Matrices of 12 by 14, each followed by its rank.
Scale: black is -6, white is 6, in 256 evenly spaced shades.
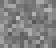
full rank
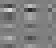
one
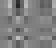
one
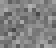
full rank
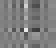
one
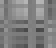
one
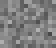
full rank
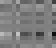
one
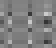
one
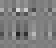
one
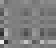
one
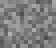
full rank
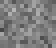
full rank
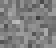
full rank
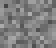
full rank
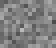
full rank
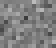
full rank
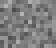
full rank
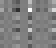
one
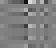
one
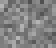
full rank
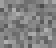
full rank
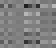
one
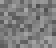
full rank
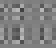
one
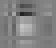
one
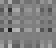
one
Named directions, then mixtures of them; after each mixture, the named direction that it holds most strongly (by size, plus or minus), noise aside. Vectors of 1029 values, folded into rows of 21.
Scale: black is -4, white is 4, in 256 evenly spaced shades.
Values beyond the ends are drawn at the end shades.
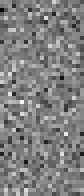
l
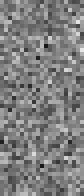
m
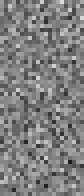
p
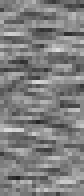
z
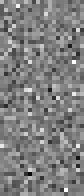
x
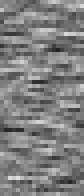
z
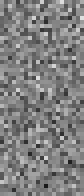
p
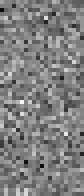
l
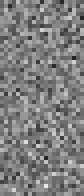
p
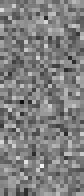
m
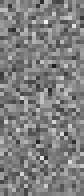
p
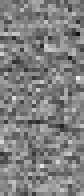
m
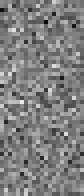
l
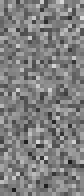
p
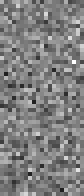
m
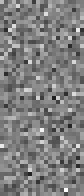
x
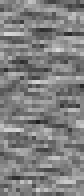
z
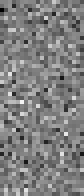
l
